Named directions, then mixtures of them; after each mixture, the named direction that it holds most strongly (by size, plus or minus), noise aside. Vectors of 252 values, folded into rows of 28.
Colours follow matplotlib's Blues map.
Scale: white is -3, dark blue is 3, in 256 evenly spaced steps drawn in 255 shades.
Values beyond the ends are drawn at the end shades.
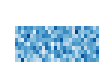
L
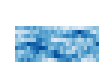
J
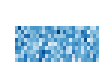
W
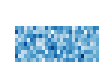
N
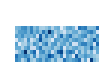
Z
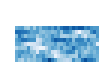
J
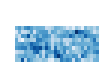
J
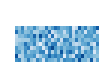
N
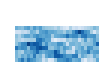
J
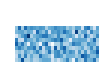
L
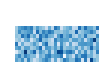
Z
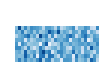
W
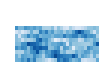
J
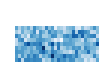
L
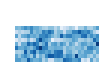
J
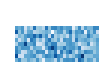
N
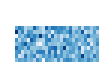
N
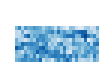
J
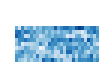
J
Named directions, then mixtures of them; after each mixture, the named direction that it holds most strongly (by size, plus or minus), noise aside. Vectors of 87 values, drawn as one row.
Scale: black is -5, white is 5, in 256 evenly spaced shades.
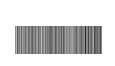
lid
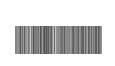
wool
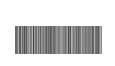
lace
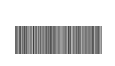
lace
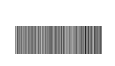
lid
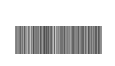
wool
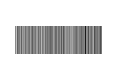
lid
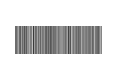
lace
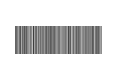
lace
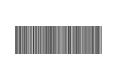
lace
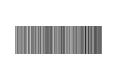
lid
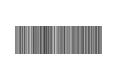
wool
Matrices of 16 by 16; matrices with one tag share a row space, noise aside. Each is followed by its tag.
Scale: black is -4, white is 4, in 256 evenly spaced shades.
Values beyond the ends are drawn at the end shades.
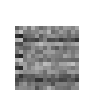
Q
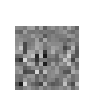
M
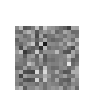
M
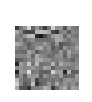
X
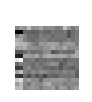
Q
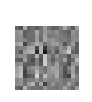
M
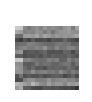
Q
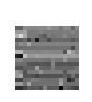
Q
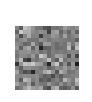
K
